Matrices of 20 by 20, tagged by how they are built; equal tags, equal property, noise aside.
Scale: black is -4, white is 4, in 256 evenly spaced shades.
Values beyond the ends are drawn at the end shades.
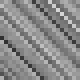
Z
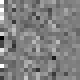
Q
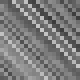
Z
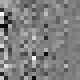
Q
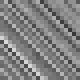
Z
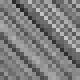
Z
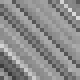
Z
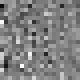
Q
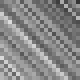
Z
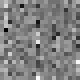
Q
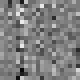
Q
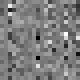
Q
